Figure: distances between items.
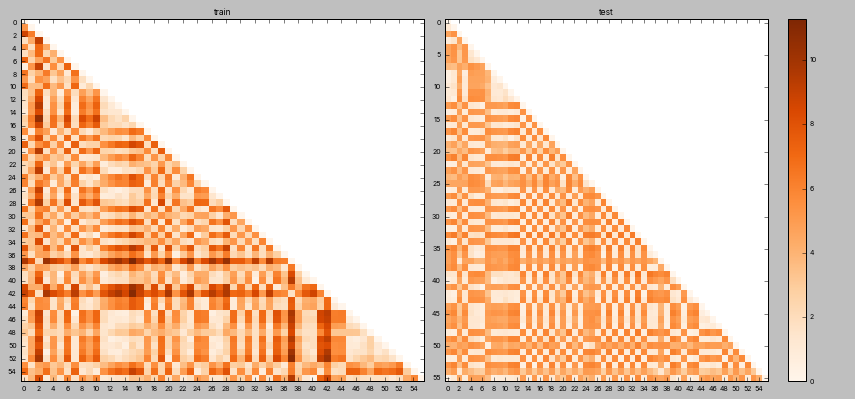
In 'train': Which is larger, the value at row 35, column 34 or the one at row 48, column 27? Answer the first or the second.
the first
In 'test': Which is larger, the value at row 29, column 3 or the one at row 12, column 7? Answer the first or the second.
the first
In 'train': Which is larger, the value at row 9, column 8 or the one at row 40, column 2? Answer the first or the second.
the second
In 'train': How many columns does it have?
56
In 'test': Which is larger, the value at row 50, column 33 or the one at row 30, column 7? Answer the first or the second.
the first
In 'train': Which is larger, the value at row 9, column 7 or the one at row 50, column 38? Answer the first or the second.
the first
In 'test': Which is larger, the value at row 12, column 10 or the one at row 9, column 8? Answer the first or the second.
the first
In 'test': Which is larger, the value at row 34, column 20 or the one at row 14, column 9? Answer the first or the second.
the first
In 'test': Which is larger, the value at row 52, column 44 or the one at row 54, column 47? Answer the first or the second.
the first
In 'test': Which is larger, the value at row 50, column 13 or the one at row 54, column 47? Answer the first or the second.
the first
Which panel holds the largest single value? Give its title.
train
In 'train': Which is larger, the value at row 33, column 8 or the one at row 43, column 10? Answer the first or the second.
the second
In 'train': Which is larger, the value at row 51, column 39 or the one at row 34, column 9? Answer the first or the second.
the second
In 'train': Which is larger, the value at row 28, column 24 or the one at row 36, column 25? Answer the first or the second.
the first
